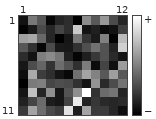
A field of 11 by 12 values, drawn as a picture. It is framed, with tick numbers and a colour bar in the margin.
Average level on the scale: 30%. Calmest part: bottom right. Roughest part: bottom middle. Ninth with the highest average: bottom middle.
